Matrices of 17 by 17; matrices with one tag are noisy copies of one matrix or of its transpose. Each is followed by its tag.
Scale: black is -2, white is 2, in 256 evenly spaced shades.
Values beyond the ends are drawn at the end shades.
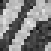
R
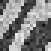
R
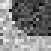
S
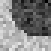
S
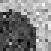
S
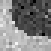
S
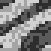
R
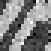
R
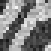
R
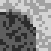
S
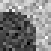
S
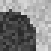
S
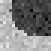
S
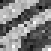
R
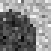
S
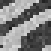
R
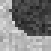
S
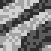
R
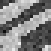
R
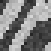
R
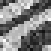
R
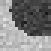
S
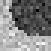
S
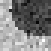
S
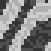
R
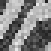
R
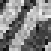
R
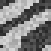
R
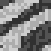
R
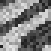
R
